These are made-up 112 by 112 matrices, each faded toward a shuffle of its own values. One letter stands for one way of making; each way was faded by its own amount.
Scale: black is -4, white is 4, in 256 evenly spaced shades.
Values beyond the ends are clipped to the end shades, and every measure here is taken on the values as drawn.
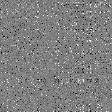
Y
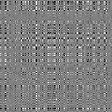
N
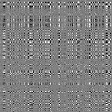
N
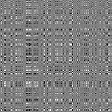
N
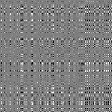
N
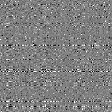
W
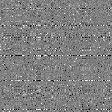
W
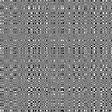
N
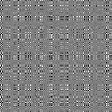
N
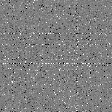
Y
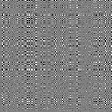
N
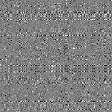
W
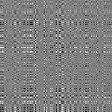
N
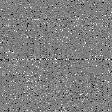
Y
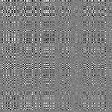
N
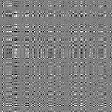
N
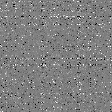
Y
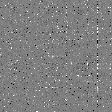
Y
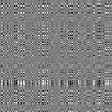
N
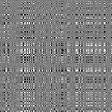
N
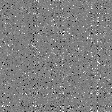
Y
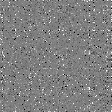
Y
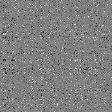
Y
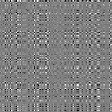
N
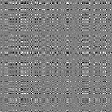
N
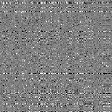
W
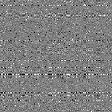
W
